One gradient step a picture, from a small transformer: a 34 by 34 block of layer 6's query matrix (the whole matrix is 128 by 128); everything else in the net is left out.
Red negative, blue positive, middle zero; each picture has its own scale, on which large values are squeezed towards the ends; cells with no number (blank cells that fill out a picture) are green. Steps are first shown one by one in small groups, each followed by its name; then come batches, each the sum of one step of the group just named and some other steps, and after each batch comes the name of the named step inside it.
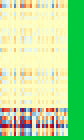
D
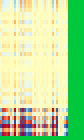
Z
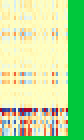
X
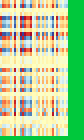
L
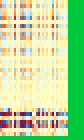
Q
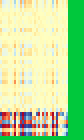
Z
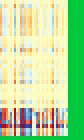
D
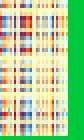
L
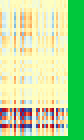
D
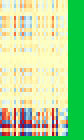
Z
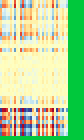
L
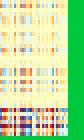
D
